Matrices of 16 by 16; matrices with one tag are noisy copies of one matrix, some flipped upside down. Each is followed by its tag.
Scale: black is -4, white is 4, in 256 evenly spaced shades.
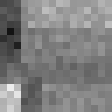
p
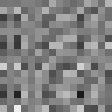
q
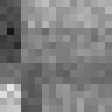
p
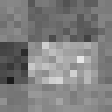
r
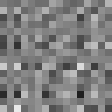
q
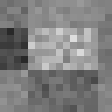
r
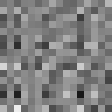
q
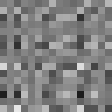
q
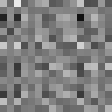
q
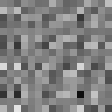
q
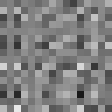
q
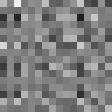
q
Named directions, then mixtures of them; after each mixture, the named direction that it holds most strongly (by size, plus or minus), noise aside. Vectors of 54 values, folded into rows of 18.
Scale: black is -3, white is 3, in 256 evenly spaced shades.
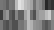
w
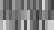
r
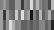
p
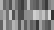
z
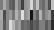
p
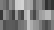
w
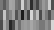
p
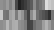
w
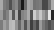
z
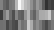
w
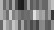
z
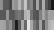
r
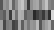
z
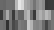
w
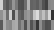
z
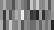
p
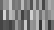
r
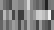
z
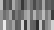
r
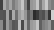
z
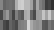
w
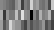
p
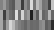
p
